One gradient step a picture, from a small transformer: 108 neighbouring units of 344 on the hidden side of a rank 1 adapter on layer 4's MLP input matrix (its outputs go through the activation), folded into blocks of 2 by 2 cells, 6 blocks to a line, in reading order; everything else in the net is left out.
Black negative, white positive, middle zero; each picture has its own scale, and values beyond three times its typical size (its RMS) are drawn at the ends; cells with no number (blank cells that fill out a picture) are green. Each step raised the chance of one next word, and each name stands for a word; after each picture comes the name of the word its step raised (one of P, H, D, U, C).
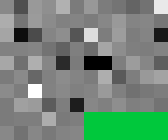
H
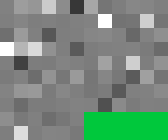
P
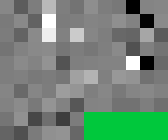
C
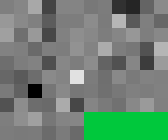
P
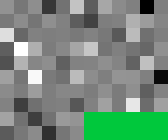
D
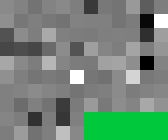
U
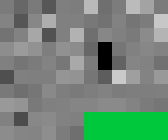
U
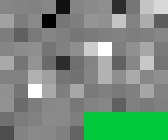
D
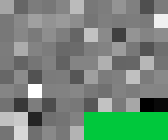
D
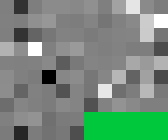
H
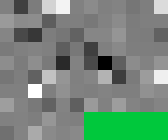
H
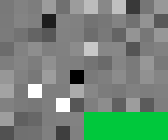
U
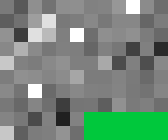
U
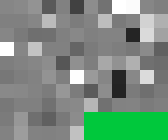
P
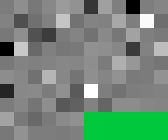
U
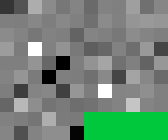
H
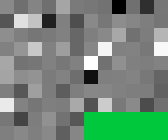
D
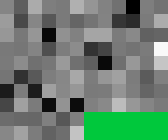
P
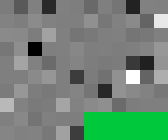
C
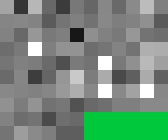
H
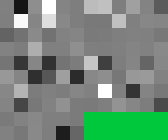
C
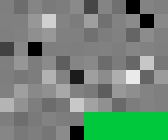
C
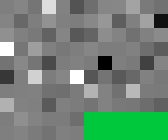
P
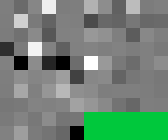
C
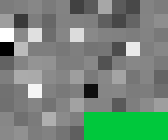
U
